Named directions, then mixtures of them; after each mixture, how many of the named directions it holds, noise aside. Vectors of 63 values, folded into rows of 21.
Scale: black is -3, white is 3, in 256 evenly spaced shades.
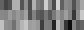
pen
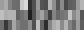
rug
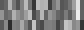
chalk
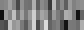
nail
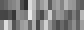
one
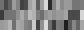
three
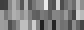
two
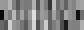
one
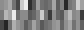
three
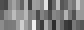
three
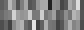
two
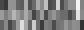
two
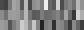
two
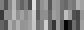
two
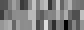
three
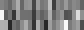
one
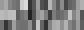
one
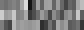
three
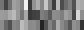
three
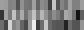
one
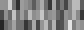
three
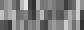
two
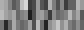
one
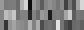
three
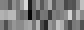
two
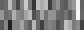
one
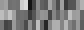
one
